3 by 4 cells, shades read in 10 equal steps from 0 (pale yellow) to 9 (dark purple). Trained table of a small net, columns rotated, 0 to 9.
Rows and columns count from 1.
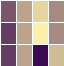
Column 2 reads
3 3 3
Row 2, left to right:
7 3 0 4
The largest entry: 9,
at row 3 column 3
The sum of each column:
20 9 10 10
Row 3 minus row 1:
1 0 8 -2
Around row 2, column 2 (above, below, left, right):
3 3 7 0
